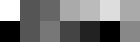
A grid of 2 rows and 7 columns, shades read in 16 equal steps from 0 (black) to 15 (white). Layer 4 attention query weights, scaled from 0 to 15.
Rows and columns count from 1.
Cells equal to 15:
1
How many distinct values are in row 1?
6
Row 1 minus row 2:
15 0 -1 6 9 13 2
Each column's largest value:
15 5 7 10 11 13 10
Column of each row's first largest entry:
1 7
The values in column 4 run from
4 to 10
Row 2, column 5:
2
